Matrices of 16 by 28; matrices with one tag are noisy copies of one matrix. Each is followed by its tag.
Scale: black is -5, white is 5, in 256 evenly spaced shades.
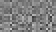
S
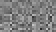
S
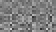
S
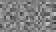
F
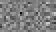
F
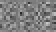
F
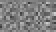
F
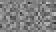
F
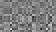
S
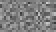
F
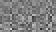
S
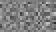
F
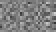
F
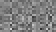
S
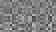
S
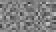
F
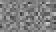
F
